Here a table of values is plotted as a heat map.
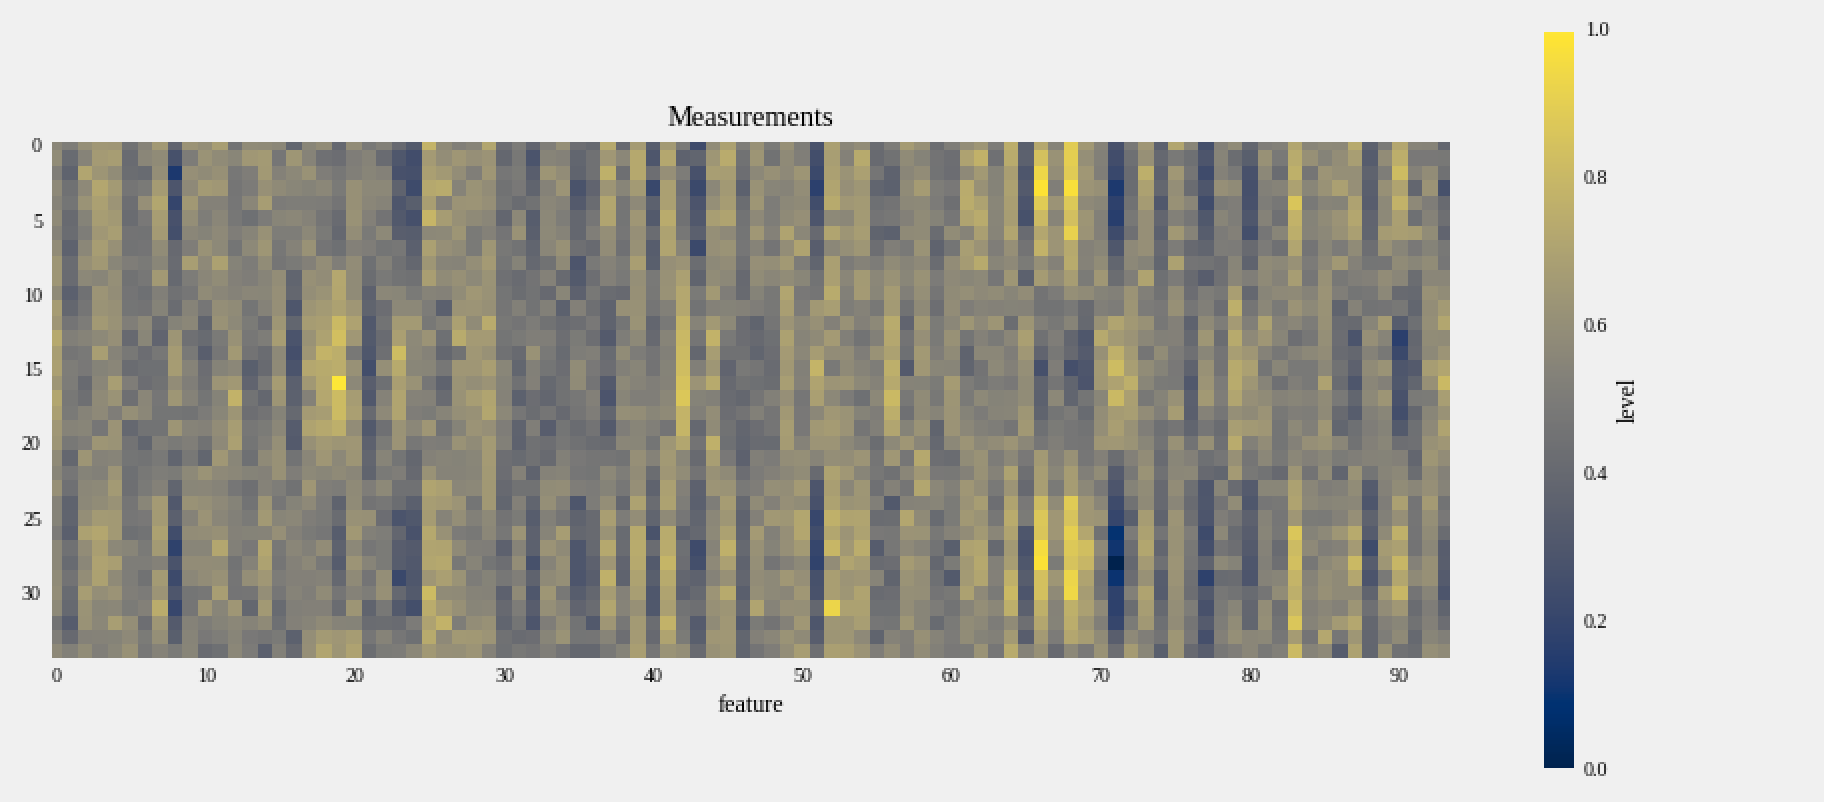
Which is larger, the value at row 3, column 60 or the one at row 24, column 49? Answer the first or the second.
the second
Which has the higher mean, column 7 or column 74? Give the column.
7
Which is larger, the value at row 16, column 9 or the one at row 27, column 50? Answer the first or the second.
the second
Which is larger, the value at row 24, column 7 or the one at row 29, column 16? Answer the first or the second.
the first
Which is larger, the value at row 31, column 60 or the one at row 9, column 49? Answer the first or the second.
the second
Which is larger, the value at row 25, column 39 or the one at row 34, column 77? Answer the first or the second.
the first
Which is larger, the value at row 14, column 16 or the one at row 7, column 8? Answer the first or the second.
the second
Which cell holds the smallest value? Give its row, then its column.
28, 71
